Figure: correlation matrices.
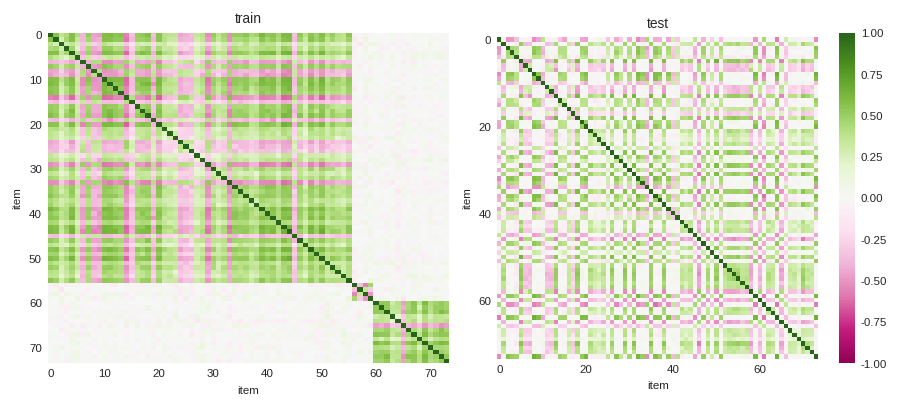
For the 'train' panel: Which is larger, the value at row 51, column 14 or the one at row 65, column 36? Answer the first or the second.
the second
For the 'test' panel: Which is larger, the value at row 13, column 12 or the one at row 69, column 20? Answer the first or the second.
the second
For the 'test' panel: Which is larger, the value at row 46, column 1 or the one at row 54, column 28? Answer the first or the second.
the second
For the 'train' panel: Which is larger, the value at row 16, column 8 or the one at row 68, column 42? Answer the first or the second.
the second
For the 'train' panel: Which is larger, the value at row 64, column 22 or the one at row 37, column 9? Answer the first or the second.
the first
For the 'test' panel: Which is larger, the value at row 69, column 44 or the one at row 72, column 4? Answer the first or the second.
the first
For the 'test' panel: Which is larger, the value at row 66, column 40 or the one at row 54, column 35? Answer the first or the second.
the second
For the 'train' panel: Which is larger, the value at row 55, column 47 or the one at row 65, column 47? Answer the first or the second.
the first
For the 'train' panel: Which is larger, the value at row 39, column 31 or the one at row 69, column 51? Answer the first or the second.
the first
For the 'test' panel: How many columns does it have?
74
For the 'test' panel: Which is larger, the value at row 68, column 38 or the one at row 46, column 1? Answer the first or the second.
the first
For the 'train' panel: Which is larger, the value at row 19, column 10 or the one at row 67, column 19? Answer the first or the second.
the second
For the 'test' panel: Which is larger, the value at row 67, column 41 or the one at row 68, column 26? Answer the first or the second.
the second
